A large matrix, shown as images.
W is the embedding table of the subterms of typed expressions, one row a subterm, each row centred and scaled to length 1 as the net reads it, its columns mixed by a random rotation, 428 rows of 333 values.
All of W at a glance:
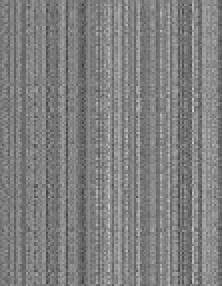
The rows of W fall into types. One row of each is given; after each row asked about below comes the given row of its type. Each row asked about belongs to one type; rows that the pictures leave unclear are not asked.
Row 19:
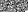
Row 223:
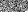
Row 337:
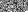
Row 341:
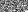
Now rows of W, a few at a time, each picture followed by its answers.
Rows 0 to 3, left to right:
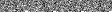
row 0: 341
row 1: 223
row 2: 223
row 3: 223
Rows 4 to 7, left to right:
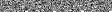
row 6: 341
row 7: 19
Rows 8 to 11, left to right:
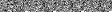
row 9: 223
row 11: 223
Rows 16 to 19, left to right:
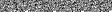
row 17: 19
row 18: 19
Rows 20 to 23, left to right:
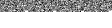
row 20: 341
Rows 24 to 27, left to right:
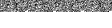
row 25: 19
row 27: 223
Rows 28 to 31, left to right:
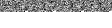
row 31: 337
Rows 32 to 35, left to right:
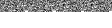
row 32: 341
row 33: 341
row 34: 19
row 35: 19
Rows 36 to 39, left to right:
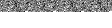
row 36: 223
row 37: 223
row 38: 223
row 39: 337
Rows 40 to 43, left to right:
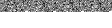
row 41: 223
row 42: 337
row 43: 337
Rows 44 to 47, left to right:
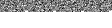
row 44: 341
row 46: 19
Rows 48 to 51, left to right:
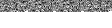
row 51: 337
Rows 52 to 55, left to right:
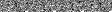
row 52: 223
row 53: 341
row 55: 337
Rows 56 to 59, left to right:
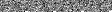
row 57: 223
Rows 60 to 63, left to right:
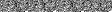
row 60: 223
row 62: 223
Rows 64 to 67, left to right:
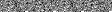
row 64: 223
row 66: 223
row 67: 19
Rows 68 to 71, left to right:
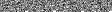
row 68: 19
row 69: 341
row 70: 19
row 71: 337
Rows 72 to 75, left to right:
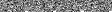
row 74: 341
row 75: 19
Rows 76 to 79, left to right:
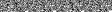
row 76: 337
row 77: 341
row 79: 341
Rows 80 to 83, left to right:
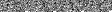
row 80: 19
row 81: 223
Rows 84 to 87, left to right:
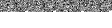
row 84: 337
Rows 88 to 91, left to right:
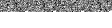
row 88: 337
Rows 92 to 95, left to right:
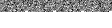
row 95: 223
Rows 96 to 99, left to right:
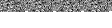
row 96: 19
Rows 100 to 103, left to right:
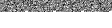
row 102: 19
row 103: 337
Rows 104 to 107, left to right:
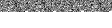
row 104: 223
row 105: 337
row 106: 341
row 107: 337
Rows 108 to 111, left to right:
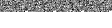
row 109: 19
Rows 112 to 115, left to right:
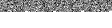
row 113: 223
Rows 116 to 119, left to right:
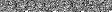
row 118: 223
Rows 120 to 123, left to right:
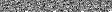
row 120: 19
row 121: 223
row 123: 337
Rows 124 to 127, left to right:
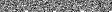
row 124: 341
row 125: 19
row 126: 341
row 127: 223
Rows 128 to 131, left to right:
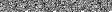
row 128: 223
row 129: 337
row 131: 337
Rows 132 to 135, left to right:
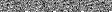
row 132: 19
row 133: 223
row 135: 19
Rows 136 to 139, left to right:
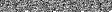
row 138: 19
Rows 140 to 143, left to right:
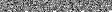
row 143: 341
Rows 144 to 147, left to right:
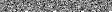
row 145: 223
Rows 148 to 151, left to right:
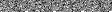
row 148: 223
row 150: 19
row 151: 223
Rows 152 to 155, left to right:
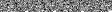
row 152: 337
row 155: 341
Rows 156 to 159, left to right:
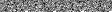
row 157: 337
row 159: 223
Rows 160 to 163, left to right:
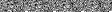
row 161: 19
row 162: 337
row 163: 223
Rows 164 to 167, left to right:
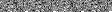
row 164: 337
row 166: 223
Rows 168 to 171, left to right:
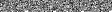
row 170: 337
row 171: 19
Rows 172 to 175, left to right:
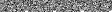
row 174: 341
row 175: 223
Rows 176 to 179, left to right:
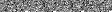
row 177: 223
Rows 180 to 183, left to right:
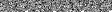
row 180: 223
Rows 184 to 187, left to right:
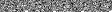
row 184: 341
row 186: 337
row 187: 223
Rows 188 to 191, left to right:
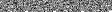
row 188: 337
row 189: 19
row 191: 341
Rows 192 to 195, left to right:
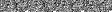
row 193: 223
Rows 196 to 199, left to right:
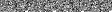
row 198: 337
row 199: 19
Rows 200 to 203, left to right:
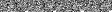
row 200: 337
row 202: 341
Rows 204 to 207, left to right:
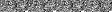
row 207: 223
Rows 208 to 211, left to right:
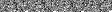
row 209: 337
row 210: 223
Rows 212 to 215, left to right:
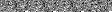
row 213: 223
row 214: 223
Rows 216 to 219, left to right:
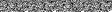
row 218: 337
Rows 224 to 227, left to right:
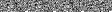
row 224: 337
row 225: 19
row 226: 337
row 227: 19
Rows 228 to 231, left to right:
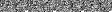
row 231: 337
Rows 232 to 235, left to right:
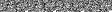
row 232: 19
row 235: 341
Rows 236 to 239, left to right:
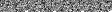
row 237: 337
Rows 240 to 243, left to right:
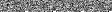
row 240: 19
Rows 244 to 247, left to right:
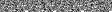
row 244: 341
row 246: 341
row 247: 19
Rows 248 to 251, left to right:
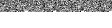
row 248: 341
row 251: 223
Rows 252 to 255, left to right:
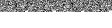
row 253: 341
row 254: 337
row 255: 341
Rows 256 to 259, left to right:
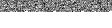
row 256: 337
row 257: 337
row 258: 19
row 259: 337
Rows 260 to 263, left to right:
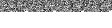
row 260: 337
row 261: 341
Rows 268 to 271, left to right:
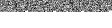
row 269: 19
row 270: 337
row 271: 341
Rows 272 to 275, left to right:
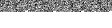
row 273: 19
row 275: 337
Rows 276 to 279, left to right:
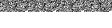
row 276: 223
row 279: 337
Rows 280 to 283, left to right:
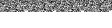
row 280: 341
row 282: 341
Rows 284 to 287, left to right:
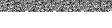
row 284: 19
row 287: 337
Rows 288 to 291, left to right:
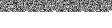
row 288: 337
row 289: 341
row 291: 341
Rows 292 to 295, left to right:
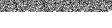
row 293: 223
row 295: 341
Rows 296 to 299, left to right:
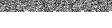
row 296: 341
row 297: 223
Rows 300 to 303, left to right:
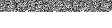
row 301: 19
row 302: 337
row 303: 223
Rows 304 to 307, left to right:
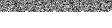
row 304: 223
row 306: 337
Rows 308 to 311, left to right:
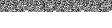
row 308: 341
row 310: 341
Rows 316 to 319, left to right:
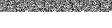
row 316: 19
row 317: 337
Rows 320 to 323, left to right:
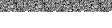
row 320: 337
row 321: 337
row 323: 337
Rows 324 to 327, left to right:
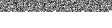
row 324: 337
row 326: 19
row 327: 341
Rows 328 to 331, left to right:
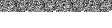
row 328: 223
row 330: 337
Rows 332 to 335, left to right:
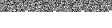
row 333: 19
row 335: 341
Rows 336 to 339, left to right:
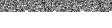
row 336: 341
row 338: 341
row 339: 223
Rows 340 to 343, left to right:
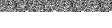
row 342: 223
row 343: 223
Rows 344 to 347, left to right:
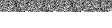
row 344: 223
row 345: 223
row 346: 223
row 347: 337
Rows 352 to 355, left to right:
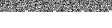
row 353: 19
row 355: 341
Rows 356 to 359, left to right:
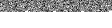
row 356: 223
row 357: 223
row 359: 341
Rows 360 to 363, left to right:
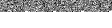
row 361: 223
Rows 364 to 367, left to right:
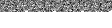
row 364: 341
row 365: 337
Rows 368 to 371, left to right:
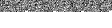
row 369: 19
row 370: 223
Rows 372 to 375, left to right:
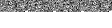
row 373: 19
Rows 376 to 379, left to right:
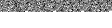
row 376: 223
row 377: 223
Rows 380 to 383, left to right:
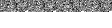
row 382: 337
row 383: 223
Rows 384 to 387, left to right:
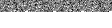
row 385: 19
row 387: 223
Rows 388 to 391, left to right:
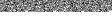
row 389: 19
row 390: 223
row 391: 341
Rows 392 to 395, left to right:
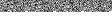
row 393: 19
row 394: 337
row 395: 223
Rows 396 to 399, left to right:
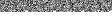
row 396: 341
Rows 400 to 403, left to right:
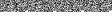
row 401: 19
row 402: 341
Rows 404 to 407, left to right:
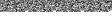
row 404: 19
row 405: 341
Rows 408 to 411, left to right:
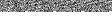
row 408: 223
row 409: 19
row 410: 19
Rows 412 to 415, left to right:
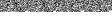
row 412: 337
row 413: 223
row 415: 341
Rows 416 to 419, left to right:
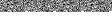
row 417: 223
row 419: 19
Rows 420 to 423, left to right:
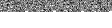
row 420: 19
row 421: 341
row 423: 337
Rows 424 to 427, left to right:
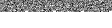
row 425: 341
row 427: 19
